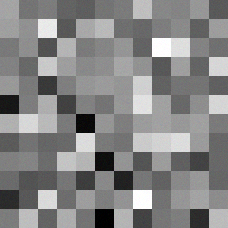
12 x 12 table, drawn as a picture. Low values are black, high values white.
The bottom middle is the ninth with the lowest average. No row or column stands out. On average the colour sits 50% of the way up the scale. Values change most from cell to cell in the bottom middle.
